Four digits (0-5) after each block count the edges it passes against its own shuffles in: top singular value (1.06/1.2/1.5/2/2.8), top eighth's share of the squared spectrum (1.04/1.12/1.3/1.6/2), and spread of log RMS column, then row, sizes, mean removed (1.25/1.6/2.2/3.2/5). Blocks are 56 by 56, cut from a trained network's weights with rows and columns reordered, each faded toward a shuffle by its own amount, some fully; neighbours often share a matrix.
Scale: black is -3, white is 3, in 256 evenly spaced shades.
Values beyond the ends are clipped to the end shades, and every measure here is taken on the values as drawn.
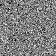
0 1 0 0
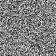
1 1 0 0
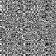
4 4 2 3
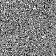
2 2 0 0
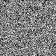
0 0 0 0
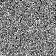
0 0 0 0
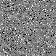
0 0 0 0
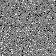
0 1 0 0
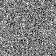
1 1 0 0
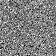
0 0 0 0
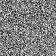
0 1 0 0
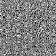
3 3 1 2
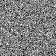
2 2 0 0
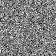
1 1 0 0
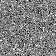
0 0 0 0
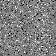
0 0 0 0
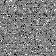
1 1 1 0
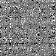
2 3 3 1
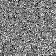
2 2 0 0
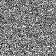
2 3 0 1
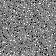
0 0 0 0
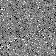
0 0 0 0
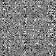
2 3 3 0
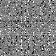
2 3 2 0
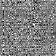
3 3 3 0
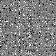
2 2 2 0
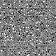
1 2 1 0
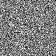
1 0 0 0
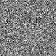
3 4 2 1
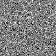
2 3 1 1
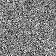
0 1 0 0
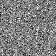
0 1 0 0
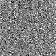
3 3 1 1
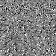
2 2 0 2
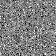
1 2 0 1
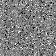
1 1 0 1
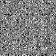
2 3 0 3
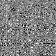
2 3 0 3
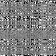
3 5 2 4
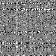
2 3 0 3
